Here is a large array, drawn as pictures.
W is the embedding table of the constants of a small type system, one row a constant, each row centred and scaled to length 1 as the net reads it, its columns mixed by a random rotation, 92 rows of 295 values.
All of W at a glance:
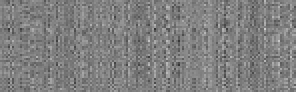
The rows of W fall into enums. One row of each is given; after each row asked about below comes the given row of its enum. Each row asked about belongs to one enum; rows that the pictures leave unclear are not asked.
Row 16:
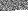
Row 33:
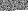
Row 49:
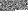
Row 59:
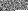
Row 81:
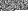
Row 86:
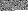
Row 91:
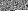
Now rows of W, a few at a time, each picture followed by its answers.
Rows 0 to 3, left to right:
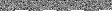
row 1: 86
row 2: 86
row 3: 49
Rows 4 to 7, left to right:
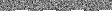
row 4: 33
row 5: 81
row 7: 59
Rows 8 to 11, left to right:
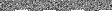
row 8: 49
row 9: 81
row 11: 91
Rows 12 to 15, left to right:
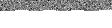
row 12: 59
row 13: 86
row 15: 49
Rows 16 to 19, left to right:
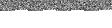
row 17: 49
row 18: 81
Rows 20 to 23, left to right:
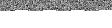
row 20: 91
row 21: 81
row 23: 86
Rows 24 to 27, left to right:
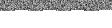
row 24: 81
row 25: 81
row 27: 59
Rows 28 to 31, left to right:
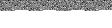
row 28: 86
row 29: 86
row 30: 33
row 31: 86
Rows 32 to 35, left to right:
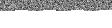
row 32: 81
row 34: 16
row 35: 33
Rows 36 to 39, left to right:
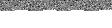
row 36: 86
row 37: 49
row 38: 86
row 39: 49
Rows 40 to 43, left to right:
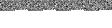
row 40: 49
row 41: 49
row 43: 81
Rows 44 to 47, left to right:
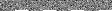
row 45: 86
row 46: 86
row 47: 33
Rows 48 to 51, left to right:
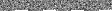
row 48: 33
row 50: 81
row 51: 49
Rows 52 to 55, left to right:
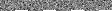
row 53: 59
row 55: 86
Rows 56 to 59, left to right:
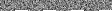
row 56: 81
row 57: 81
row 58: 33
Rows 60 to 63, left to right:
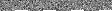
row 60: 86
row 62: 49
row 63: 16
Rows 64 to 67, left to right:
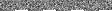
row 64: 49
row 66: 16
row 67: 81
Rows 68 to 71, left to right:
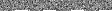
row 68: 33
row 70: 49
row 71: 81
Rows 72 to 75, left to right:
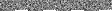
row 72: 49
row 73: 59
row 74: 81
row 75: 49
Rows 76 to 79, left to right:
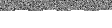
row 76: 81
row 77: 49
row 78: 86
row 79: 33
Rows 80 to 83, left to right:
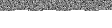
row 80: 33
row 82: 33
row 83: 86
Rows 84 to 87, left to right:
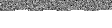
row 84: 49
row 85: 81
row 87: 33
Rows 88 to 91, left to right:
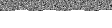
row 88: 16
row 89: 91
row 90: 33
